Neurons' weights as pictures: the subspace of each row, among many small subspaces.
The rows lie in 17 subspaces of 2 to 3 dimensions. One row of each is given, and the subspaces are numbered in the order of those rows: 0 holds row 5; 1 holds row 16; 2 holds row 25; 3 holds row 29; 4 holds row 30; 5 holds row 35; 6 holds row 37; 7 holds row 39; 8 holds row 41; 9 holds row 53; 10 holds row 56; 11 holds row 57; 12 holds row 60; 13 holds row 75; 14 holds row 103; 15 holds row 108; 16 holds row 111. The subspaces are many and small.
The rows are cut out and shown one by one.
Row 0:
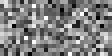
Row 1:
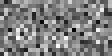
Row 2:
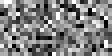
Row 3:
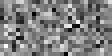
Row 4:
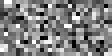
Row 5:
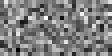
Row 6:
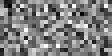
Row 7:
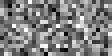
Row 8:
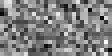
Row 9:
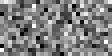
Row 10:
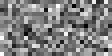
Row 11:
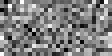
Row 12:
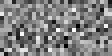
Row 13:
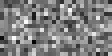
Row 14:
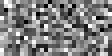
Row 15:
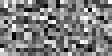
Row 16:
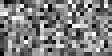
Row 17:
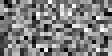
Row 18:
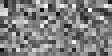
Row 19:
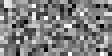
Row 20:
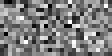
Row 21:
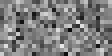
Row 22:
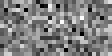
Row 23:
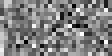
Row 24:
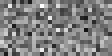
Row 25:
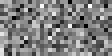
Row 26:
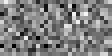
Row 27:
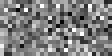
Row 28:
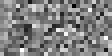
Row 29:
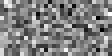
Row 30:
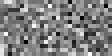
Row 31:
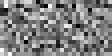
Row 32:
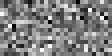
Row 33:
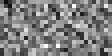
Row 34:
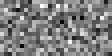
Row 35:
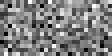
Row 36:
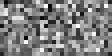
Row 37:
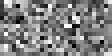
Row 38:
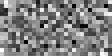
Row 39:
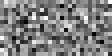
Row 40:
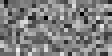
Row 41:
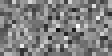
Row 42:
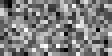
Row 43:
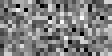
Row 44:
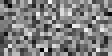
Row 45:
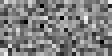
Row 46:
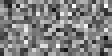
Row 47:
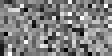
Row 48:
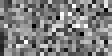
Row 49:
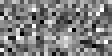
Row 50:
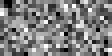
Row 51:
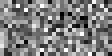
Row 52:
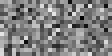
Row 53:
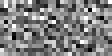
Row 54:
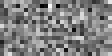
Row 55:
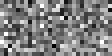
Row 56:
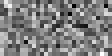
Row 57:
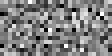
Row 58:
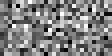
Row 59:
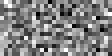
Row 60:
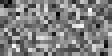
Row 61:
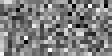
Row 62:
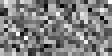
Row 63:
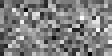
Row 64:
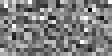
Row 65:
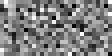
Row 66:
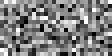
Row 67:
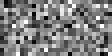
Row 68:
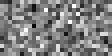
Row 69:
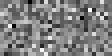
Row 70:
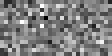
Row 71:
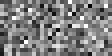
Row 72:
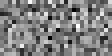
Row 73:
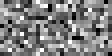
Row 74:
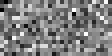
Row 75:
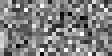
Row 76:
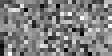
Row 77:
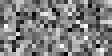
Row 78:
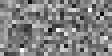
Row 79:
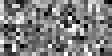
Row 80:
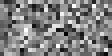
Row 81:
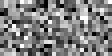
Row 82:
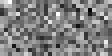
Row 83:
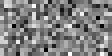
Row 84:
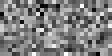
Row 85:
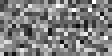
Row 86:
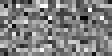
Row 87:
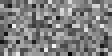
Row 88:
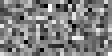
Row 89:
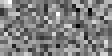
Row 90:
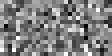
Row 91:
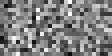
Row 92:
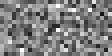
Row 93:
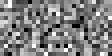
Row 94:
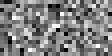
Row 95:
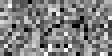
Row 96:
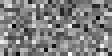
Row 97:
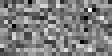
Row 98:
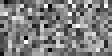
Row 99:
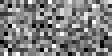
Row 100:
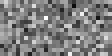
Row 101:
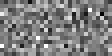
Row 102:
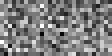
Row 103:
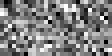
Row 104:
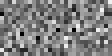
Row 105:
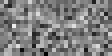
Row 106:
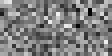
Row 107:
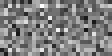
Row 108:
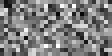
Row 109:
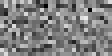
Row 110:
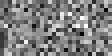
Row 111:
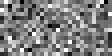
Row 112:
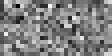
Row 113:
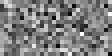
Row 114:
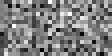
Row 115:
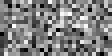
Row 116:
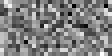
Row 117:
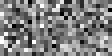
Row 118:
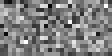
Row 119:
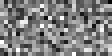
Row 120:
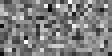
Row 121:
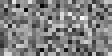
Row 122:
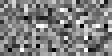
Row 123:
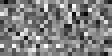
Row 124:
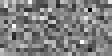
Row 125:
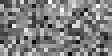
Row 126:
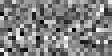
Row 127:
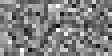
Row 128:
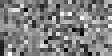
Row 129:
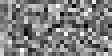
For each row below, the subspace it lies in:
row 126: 8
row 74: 16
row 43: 1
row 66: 7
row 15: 9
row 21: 6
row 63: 6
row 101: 11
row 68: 8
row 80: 11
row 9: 8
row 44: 3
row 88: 2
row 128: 4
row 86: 10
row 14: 3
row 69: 14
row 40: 0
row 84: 7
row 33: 15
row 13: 7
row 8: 14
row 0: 0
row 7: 14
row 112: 6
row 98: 1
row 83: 5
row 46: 15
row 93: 12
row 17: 3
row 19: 5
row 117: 7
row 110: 13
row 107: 3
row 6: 15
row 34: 2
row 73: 2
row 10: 16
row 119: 0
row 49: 8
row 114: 10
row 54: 4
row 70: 7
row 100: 0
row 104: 8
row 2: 12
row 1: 8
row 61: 1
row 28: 11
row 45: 7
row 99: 5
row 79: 6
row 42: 14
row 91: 7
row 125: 0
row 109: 10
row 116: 10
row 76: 4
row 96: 5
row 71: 2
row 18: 10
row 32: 14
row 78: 11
